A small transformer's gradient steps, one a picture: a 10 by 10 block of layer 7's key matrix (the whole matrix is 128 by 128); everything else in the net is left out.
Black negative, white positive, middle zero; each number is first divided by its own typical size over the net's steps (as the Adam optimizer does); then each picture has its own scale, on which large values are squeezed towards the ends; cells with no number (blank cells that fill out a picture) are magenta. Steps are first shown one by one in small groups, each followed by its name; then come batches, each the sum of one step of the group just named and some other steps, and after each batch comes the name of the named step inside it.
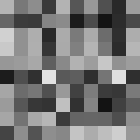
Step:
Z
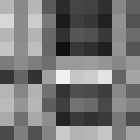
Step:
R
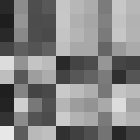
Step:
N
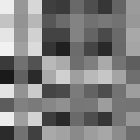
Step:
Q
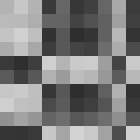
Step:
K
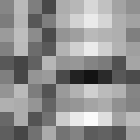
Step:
K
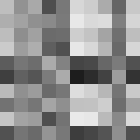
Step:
Q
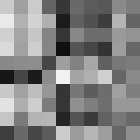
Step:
R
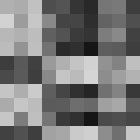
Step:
K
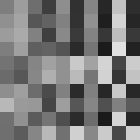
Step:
K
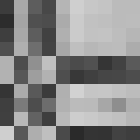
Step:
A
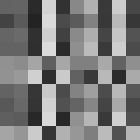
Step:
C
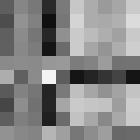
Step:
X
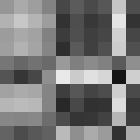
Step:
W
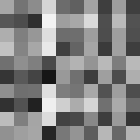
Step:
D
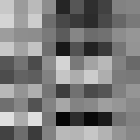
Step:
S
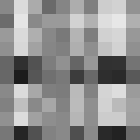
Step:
D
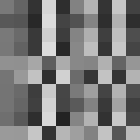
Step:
C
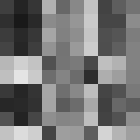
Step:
X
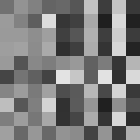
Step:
A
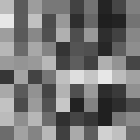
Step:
S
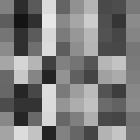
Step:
D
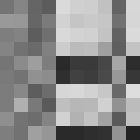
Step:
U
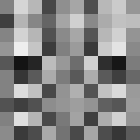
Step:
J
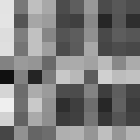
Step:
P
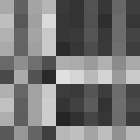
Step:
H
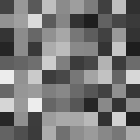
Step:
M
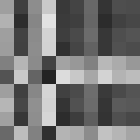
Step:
H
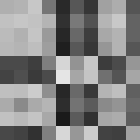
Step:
H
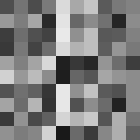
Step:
M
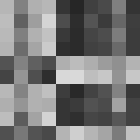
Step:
H
